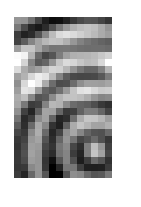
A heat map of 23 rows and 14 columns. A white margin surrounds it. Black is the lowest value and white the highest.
Average level on the scale: 50%. Ninth with the lowest average: bottom middle. Mirror symmetry: none. Rings: centred on the bottom right.
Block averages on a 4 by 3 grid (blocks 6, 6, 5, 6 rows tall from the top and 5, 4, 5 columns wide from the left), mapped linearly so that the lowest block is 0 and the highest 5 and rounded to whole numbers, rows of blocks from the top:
2 3 3
5 4 4
1 1 2
1 0 0
